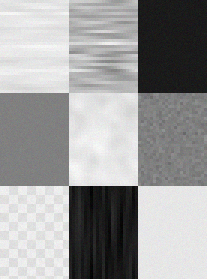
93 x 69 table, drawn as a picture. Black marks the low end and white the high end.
It is made of 3 by 3 panels. Panel 1,1: very high, streaked across, faint in contrast. Panel 1,2: high, streaked across. Panel 1,3: very low, flat. Panel 2,1: middling, flat. Panel 2,2: very high, blotchy, faint in contrast. Panel 2,3: middling, fine-grained, faint in contrast. Panel 3,1: very high, checkered, faint in contrast. Panel 3,2: very low, streaked downward, faint in contrast. Panel 3,3: very high, flat.
